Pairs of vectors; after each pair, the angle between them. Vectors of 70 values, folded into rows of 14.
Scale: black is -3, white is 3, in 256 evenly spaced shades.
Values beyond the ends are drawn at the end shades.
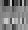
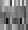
nearly opposite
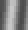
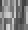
partly aligned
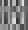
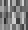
nearly parallel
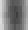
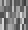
orthogonal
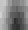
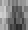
nearly parallel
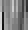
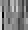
nearly parallel
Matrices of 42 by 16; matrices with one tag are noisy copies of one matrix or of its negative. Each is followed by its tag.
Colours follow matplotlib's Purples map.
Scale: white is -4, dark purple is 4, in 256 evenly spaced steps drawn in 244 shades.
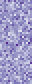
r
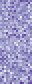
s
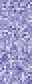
s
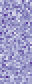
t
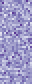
t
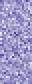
t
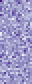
t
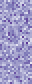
r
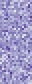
s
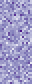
r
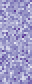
s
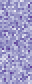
s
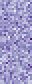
s
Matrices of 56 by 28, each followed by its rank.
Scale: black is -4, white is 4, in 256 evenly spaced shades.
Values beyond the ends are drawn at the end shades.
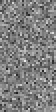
full rank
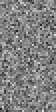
full rank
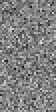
full rank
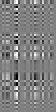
one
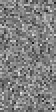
full rank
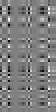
one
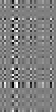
one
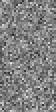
full rank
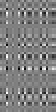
one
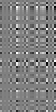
one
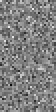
full rank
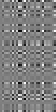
one
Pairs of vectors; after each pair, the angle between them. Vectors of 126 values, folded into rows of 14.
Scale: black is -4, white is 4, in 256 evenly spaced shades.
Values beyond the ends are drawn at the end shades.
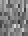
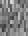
orthogonal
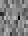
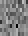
orthogonal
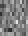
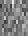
partly aligned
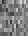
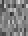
partly aligned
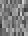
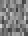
partly opposed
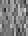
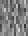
nearly opposite
